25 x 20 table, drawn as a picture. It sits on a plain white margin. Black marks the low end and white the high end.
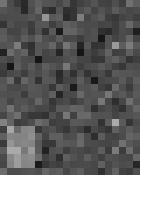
Overall the values sit about 30% of the way up the scale. The bottom left is the ninth with the highest average. An odd patch, higher than its surroundings, sits in the bottom left. No regular stripes run through it.
